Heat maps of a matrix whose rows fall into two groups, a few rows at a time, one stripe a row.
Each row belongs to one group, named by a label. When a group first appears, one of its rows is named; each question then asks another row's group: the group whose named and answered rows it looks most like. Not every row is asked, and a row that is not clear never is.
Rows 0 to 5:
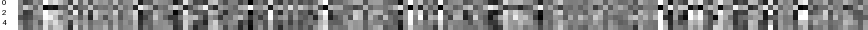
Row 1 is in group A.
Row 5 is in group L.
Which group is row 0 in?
L
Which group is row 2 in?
L
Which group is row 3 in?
L
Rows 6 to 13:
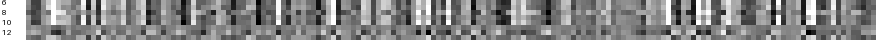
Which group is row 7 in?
L
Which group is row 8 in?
L
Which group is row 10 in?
L
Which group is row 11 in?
A
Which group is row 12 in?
A
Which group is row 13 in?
L
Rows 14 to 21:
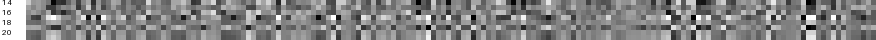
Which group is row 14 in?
A
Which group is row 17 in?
L
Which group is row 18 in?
L
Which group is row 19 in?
A
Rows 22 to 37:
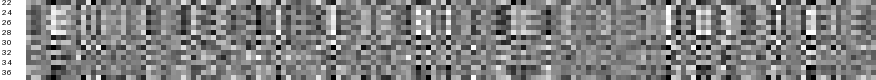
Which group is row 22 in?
A
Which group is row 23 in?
L
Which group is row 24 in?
L
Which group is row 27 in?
L
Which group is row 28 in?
L
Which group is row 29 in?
A
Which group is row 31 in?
A
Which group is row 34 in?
L
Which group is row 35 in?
A
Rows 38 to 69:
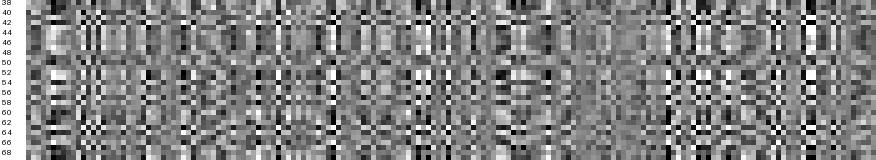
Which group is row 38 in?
A
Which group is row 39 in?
A
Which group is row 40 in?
A
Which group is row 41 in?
L
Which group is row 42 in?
A
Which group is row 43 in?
L
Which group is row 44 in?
L
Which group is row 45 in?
L
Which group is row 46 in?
L
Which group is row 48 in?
L
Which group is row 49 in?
A
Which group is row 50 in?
A
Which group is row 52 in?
L
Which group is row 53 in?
L
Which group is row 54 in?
A
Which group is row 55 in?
L
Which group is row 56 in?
L
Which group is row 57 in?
A
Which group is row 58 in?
L
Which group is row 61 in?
A
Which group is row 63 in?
L
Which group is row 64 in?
A
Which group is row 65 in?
L
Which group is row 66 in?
L
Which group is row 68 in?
A
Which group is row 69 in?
A
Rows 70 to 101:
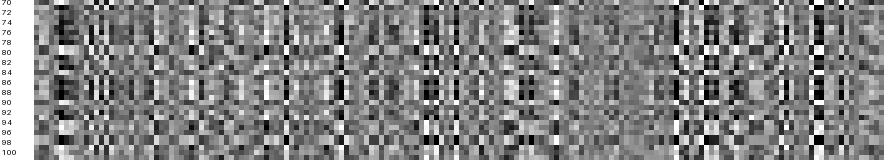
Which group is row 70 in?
L
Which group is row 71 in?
A
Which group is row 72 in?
A
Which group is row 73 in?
A
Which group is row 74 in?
A
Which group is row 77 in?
A
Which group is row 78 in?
A
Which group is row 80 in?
L
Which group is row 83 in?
A
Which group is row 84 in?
L
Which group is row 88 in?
A
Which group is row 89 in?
A
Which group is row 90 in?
L
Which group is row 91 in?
A
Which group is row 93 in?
A
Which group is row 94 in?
L
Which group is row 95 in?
L
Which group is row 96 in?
L
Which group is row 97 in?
A
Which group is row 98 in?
A
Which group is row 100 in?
L
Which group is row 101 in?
L
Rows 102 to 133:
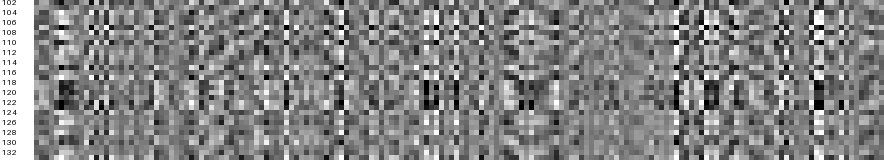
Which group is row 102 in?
A
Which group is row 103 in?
A
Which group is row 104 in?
L
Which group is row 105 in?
L
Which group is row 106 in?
L
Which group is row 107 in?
A
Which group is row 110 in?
A
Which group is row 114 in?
L
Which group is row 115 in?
A
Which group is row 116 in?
L
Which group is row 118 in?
A
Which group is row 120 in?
A
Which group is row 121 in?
A
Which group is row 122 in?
A
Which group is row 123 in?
A
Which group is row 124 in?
L
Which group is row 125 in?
L
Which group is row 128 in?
L
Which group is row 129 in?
A
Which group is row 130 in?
A
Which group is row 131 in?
L
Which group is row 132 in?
L
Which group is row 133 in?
L
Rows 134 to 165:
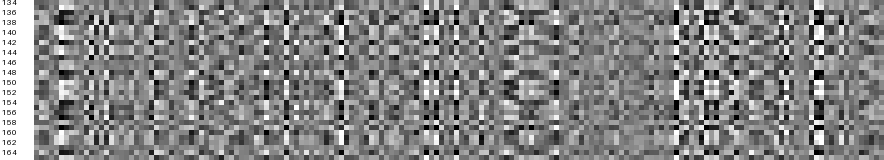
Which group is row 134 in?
L
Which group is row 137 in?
A
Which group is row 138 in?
A
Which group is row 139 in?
L
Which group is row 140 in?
L
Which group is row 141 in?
L
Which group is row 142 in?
A
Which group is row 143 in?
L
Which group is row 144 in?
L
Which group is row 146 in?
L
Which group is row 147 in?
L
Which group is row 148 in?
A
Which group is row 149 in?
A
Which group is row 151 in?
L
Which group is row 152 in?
L
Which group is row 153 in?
L
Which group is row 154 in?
A
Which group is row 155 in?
A
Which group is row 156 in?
A
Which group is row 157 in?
A
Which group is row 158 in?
L
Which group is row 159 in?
A
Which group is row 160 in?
L
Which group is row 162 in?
L
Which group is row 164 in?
A
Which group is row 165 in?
L
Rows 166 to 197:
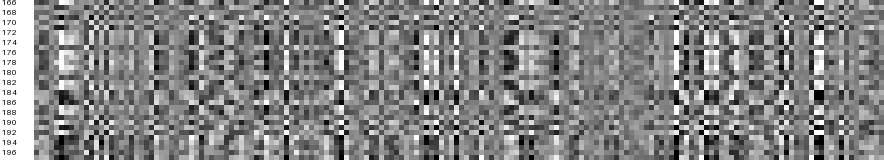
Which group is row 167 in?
A
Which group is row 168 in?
L
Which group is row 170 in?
L
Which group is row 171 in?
A
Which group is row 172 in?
L
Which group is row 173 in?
L
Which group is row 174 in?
L
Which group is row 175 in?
A
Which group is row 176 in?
L
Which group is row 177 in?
L
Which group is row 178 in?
L
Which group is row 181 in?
A
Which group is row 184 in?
A
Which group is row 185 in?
A
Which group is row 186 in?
A
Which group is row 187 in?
L
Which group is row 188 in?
L
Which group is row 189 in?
A
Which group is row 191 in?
A
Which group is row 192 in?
L
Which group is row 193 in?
A
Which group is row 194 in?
A
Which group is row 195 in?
A
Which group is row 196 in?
A
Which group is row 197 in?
A
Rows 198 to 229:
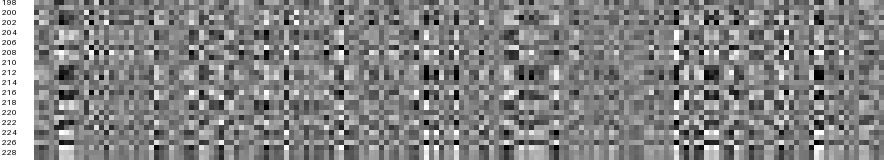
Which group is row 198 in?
A
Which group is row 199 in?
L
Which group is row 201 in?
A
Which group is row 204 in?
L
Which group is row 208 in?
L
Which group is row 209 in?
L
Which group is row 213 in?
A
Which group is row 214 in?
A
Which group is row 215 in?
L
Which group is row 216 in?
A
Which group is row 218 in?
L
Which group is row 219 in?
L
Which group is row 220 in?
A
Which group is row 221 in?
L
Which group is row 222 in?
A
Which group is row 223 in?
A
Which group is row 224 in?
L
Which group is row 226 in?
A
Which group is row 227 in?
L
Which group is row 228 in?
L
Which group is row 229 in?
L
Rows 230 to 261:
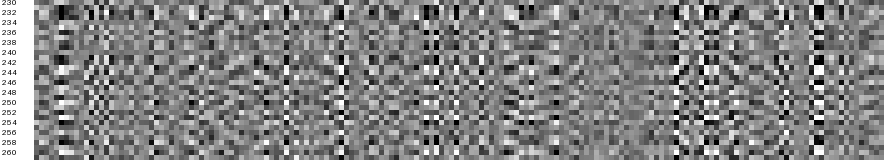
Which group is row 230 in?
L
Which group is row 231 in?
A
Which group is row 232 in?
A
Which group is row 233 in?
A
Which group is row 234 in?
L
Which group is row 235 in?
L
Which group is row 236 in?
A
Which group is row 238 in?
A
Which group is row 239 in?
A
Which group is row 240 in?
L
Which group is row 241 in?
A
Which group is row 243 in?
L
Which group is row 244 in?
L
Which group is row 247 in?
L
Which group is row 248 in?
L
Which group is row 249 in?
A
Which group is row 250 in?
L
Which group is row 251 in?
L
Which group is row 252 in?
A
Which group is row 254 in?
A
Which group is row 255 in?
A
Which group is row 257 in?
A
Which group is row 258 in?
A
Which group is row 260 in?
L
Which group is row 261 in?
A
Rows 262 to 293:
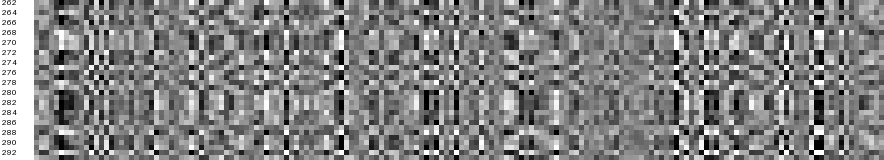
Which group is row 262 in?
A
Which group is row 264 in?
L
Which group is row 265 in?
A
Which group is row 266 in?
A
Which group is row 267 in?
A
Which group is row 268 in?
L
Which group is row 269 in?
L
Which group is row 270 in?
L
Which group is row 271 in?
L
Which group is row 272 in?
A
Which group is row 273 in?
A
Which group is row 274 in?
A
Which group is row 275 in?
L
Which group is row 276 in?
A
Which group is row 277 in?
A
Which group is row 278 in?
L
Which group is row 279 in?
L
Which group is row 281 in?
A
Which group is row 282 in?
A
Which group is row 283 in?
A
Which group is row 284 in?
A
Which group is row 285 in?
A
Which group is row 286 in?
A
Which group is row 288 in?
L
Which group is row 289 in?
A
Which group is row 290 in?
A
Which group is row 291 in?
A
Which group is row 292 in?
L
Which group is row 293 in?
A
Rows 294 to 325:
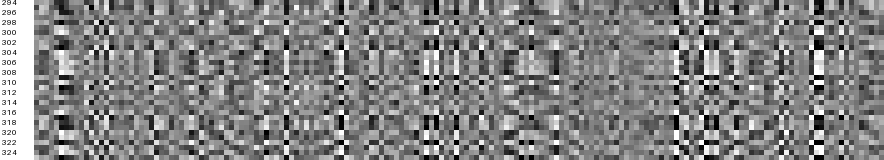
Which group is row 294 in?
A
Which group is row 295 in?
A
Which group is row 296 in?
A
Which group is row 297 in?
L
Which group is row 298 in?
A
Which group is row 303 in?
A
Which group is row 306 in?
L
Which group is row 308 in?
L
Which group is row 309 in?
A
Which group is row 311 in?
A
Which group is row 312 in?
A
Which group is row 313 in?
L
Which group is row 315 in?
L
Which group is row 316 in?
L
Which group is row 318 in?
A
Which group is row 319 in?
A
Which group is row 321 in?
L
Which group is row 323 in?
L
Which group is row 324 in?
L
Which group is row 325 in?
A
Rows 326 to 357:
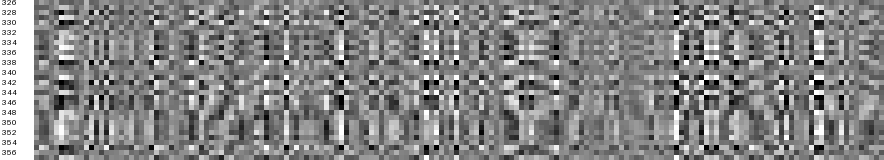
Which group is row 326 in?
A
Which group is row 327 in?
L
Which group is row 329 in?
L
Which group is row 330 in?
A
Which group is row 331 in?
A
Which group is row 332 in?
L
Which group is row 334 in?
L
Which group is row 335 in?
L
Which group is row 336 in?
L
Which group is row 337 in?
L
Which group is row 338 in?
A
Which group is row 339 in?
A
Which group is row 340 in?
L
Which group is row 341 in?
L
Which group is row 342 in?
A
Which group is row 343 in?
A
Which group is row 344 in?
L
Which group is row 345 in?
A
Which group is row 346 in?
A
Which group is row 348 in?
L
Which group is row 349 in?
L
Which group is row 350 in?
L
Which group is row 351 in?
L
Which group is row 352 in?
L
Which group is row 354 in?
L
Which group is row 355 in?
A
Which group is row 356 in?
A
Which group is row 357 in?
L
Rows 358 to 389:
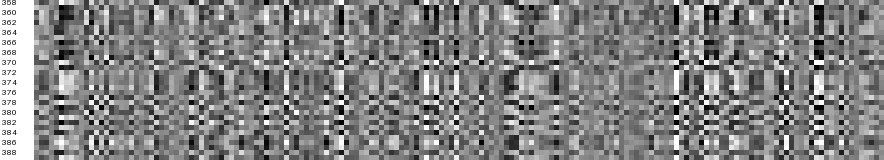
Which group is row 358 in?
L
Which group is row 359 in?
A
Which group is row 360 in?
A
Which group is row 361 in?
A
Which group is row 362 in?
A
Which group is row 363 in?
A
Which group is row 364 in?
A
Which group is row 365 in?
L
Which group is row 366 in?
A
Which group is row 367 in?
A
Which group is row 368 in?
A
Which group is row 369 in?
A
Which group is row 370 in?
L
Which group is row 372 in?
L
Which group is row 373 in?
L
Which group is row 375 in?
L
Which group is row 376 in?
L
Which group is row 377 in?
A
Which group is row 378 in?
L
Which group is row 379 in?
A
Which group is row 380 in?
A
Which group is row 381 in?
L
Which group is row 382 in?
A
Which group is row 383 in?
L
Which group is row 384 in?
A
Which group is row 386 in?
L
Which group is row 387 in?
L
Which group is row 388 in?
A
